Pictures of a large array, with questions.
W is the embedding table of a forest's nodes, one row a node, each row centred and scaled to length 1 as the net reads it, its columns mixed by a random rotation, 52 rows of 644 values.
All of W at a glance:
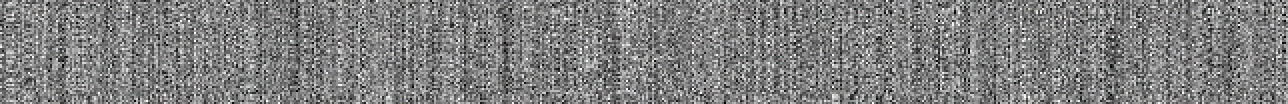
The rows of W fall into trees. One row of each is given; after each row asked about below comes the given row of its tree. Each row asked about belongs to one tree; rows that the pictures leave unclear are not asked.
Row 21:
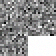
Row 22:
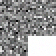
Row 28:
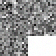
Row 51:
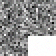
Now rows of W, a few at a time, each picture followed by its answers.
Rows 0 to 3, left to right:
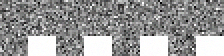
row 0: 22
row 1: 21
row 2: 28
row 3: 21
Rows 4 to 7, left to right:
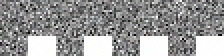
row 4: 22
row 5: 22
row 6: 22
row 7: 21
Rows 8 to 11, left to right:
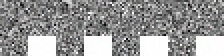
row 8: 22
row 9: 28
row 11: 22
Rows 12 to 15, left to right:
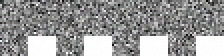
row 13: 22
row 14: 51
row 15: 21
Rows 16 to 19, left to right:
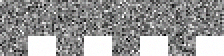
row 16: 51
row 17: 22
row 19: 51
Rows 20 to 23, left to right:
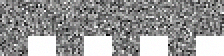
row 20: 51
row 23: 51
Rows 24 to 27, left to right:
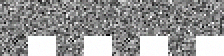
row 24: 21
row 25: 21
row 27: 51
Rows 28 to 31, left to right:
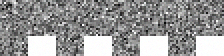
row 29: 21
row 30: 51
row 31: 21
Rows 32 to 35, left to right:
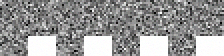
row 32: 51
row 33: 51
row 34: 21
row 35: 21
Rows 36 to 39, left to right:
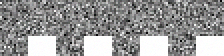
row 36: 22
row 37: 51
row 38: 22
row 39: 21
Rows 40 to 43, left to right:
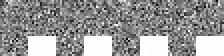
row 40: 21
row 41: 22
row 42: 21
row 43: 51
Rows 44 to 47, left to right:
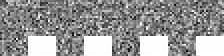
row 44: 21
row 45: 22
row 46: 28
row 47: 51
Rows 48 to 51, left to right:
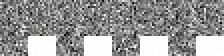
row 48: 51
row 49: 51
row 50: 21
